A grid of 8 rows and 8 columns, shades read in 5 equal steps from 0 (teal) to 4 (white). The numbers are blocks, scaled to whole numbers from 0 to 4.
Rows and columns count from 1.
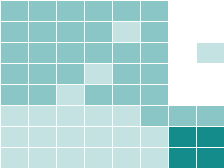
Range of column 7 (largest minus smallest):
4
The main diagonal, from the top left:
2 2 2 3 2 2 0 0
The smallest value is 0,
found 4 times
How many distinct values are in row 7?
2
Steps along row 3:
same same same same same up down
